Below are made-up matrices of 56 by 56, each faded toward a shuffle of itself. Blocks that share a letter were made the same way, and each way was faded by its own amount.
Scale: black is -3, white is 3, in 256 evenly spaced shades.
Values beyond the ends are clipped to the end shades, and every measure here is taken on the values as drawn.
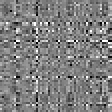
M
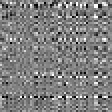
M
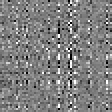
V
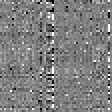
V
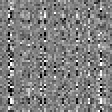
V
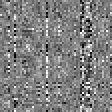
V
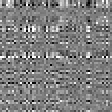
M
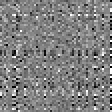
V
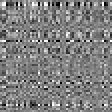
M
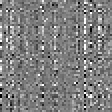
V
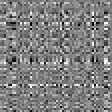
M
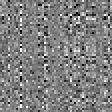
V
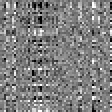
V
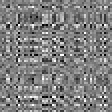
M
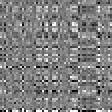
M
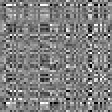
M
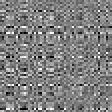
M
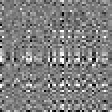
M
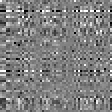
M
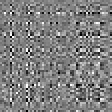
M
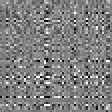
M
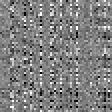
V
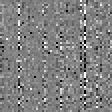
V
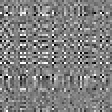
M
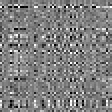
M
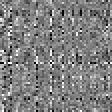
V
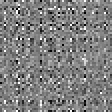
V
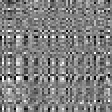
M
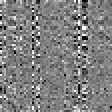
V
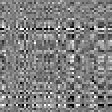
M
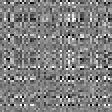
M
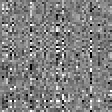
V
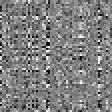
V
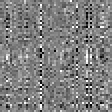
V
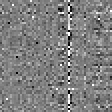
V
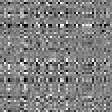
M
